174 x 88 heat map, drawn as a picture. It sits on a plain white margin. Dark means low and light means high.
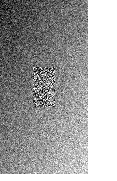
Ninth with the highest average: bottom right. Odd patch: rougher, in the centre. Average level on the scale: 50%. Histogram: bell-shaped. Slope: up to the bottom right.
